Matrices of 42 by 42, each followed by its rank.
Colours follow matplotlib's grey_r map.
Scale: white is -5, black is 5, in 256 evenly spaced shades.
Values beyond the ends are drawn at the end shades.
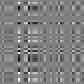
one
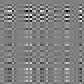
one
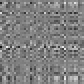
three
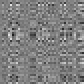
three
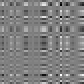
one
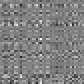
three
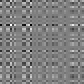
one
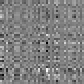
three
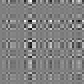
one
